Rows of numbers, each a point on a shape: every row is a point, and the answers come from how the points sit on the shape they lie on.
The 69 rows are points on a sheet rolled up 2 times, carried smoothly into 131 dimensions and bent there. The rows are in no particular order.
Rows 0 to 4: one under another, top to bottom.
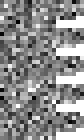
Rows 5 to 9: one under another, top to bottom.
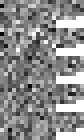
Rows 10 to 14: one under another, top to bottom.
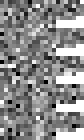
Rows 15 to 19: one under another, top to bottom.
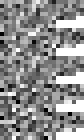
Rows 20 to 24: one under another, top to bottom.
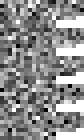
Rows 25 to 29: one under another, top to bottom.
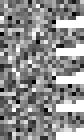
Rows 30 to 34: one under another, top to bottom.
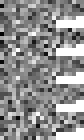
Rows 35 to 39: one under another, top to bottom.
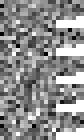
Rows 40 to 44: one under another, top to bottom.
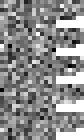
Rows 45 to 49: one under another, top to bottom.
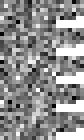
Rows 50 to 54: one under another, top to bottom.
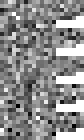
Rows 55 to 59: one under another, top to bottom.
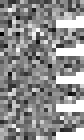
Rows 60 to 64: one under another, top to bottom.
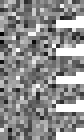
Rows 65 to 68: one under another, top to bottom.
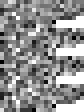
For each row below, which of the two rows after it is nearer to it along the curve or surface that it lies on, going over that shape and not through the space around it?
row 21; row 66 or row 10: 10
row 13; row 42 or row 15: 42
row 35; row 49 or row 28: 49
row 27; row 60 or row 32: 60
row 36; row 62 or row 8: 62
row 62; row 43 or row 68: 43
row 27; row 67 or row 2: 67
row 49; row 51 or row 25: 51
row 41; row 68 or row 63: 68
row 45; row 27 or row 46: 27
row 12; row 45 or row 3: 3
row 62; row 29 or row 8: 29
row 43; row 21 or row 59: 21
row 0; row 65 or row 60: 60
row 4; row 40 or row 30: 30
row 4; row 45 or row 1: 1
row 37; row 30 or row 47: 30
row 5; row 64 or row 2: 2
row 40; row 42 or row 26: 26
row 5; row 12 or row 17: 17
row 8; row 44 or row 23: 44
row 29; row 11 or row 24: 11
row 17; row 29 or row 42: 29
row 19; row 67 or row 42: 67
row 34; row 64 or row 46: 46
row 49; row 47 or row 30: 30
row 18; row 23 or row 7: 23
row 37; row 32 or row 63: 63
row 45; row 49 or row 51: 51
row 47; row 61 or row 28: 61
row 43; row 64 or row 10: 10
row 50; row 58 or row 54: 54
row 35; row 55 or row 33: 55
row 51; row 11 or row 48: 11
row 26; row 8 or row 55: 55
